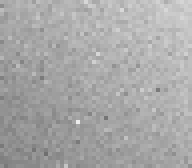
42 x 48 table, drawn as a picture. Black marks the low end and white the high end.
The halves do not mirror each other. The ninth with the highest average is the top right. The ninth with the lowest average is the bottom left. There are no regular stripes. Values rise toward the top right.
